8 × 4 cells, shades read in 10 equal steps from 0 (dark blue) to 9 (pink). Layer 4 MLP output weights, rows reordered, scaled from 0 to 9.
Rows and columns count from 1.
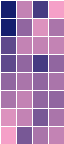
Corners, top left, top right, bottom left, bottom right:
0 9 9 7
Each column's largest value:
9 7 8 9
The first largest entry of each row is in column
4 3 2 2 2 2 1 1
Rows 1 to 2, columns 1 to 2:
0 7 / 0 5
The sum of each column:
34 48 39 51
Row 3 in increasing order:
3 7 7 7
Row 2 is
0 5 8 6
